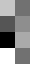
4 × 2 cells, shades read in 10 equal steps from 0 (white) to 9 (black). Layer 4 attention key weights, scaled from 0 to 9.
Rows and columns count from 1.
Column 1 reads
2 6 9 0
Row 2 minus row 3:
-3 1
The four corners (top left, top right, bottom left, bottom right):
2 5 0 5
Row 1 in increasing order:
2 5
